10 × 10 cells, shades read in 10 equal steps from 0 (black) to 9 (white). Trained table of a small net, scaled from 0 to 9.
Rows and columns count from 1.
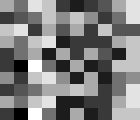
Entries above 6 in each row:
3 3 3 3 1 3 2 2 3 3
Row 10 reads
2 0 9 4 1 6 1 2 7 7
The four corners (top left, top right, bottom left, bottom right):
6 8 2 7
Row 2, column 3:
4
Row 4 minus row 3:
-1 -4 5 2 -2 -4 0 -5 3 4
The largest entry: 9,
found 2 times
